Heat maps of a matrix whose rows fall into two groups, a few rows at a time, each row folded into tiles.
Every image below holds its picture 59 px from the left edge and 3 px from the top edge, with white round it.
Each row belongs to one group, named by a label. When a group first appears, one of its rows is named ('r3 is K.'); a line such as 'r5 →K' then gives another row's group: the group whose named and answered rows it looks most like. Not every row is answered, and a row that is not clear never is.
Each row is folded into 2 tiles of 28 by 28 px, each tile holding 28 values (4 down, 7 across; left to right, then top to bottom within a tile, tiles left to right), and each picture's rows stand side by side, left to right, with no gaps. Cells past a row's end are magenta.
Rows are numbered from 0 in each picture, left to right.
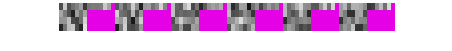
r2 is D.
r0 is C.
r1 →C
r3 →D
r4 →D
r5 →D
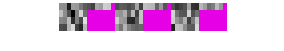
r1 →C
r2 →C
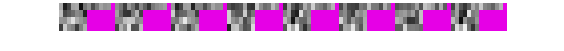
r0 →D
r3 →C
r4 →C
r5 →C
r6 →C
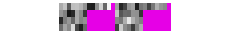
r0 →D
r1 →D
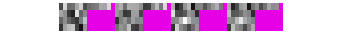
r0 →C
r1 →D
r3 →D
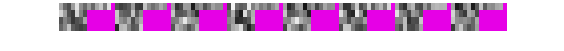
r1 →C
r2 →D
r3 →C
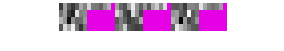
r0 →C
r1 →D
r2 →C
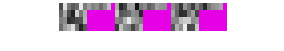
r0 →C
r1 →D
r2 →D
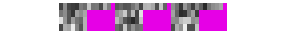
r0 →C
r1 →C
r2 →D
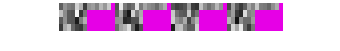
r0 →C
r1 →C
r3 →C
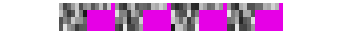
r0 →D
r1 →D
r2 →C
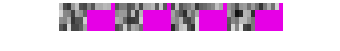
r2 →C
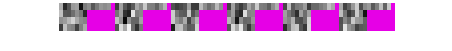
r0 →D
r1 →C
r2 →C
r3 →C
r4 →C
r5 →D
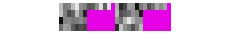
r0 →D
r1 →D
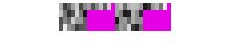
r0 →D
